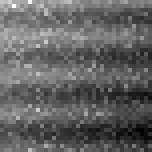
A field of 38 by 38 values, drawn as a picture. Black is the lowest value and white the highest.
Ninth with the lowest average: bottom right. Stripes: horizontal, repeating 4 times. Ninth with the highest average: top left. Slope: up to the top left. Odd rows or columns: none.
